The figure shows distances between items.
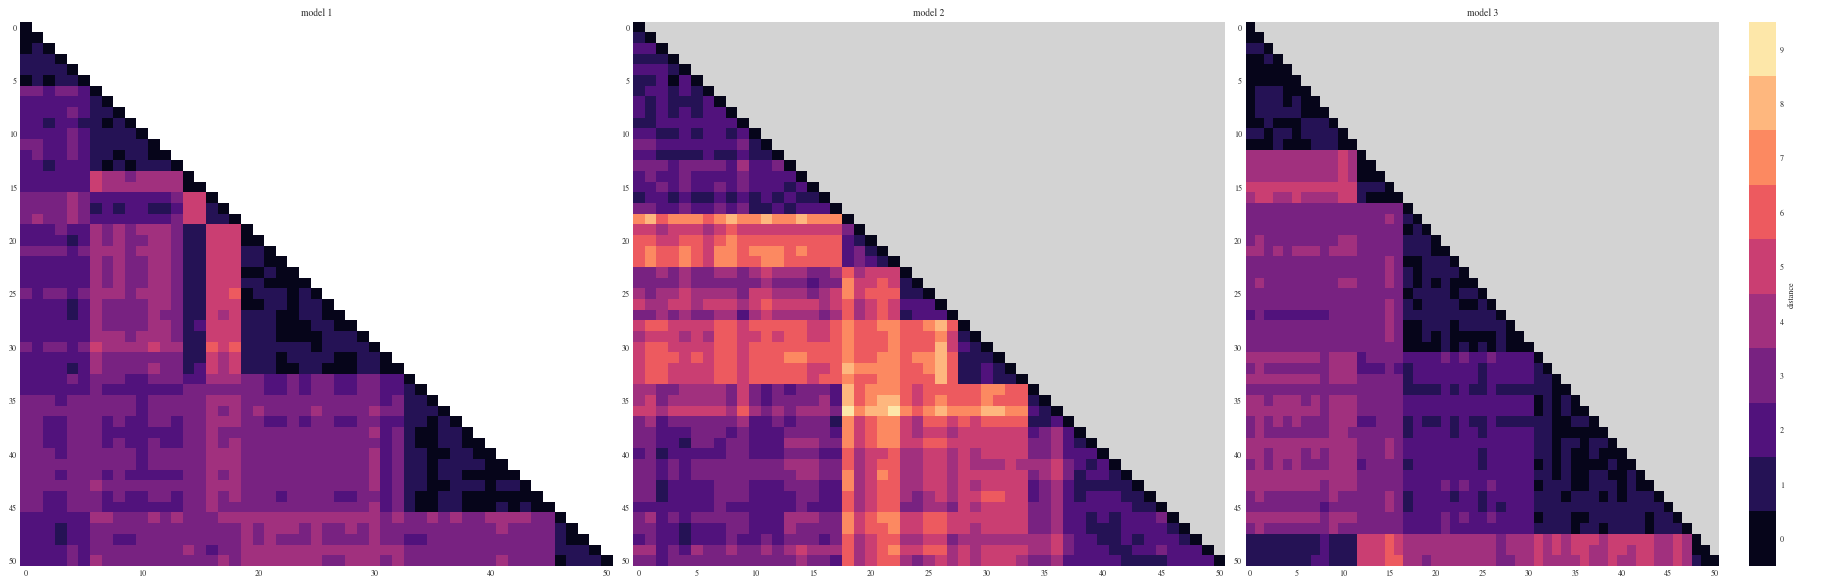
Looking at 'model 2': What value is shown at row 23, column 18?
6
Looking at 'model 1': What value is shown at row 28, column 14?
1
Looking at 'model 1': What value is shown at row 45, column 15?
3
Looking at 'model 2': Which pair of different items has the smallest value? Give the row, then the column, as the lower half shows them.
5, 3
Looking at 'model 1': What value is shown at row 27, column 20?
1
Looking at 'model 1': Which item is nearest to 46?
50
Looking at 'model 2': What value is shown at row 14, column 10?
2
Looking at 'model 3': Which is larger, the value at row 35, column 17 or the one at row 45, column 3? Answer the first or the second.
the second
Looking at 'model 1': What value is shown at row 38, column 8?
2
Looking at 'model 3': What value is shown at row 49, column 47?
4
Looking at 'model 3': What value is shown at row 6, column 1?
1
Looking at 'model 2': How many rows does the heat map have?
51
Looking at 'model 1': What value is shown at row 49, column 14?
4
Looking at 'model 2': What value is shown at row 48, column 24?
4
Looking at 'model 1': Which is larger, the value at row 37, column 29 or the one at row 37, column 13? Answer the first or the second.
the first
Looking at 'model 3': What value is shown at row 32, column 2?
3
